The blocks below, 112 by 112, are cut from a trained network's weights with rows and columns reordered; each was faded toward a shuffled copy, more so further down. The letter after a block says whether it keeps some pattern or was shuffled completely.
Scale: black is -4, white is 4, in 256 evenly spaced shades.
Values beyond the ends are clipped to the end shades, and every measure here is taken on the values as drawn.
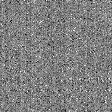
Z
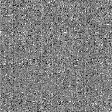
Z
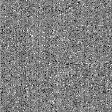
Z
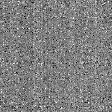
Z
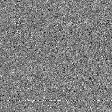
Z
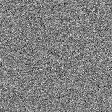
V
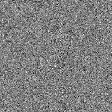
Z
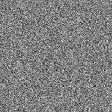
Z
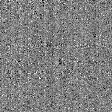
Z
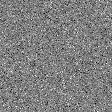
V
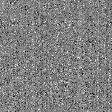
Z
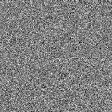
Z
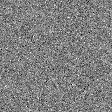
V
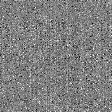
Z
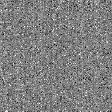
Z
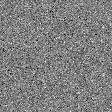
V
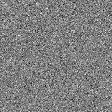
Z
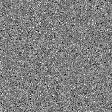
Z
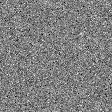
V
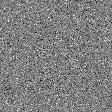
V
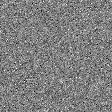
V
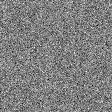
V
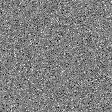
V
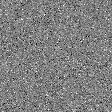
V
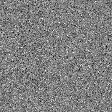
V
